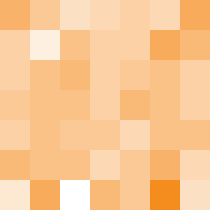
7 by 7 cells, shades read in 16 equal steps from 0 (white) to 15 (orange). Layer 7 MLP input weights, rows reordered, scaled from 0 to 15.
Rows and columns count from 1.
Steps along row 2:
down up down same up down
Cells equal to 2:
1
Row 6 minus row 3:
3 0 -1 -1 0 2 -1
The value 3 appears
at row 7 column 1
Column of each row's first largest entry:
7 6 3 5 2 6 6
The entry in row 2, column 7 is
9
